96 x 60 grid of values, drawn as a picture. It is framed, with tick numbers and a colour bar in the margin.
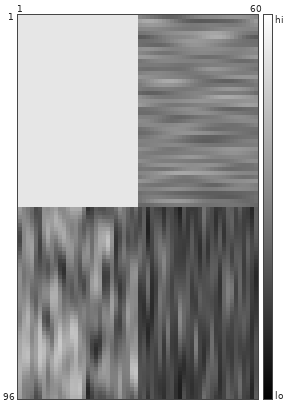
The table splits into 2 rows of 2 panels. Panel 1,1: very high, flat. Panel 1,2: middling, streaked across. Panel 2,1: middling, streaked downward, strong in contrast. Panel 2,2: low, streaked downward.
